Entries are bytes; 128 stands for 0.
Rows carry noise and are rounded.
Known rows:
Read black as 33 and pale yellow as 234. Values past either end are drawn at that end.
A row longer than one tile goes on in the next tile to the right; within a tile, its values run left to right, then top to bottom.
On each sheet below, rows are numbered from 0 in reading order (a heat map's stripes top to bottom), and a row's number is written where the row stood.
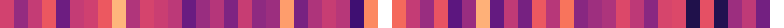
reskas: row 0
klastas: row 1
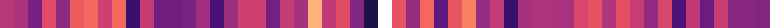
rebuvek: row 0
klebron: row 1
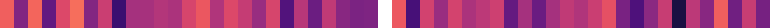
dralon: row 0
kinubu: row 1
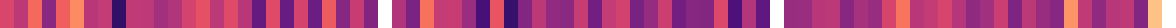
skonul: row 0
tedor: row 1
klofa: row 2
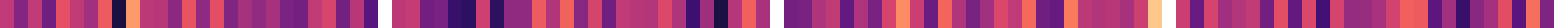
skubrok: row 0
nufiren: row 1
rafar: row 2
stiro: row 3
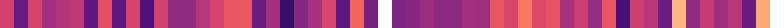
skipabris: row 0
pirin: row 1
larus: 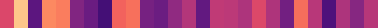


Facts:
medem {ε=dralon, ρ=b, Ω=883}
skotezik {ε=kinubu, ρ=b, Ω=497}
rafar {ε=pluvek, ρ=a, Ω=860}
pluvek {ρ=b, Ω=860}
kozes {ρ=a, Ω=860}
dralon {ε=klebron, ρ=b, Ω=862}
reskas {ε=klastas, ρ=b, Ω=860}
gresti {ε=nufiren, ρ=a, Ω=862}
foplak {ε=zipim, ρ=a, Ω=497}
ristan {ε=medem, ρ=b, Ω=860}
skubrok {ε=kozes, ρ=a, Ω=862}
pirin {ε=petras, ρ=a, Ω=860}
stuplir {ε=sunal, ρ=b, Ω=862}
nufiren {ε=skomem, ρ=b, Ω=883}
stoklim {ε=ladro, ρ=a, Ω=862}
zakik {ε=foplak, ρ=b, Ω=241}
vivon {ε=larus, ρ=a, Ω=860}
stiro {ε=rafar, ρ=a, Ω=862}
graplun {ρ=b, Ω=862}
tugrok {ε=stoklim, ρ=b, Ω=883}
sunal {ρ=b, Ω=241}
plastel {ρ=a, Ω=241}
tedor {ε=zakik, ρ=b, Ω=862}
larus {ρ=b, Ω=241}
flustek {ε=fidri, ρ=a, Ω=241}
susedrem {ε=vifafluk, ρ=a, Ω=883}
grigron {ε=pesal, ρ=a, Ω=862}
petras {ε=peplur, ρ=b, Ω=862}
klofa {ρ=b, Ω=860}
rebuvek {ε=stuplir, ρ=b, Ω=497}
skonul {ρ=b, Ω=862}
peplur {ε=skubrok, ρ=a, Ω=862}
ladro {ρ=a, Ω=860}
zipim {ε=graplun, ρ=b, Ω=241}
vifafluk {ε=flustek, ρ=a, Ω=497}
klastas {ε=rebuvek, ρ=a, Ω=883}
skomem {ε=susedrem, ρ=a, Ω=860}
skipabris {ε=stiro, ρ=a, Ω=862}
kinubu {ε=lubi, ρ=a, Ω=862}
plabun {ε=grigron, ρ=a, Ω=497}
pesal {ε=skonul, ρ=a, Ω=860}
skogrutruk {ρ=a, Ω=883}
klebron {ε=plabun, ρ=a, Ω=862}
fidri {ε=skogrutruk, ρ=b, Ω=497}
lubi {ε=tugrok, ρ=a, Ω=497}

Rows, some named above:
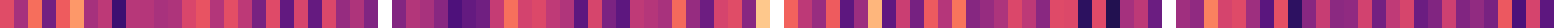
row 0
grigron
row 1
skomem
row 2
klastas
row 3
graplun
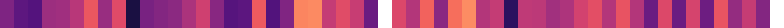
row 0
lubi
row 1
skonul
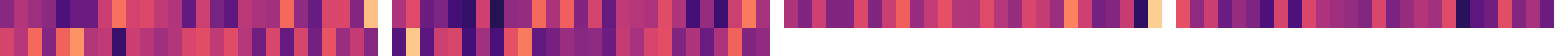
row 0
skomem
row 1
susedrem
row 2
ristan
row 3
gresti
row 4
skonul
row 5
flustek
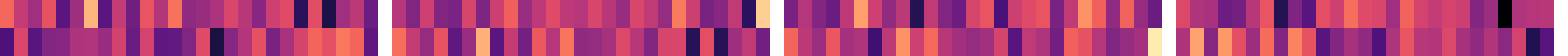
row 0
klastas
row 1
ristan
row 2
plabun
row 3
medem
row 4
fidri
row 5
klastas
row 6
vivon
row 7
sunal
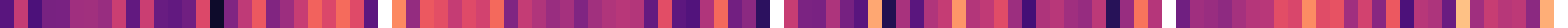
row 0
vifafluk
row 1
stuplir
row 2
tugrok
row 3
kozes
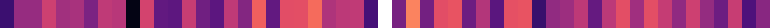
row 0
foplak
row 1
plastel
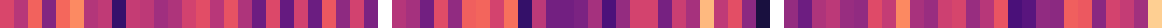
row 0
skonul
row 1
rebuvek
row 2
ladro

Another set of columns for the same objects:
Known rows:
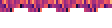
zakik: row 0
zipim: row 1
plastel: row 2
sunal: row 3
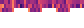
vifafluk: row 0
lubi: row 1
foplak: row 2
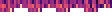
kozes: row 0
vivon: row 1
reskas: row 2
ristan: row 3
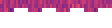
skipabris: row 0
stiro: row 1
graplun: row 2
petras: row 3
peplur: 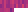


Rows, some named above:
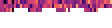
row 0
pesal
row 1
klastas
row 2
skomem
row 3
sunal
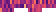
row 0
plabun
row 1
gresti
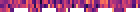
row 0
skonul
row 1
ristan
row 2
ladro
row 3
medem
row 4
skotezik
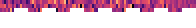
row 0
vivon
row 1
larus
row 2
skogrutruk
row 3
skonul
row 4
flustek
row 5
tugrok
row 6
tedor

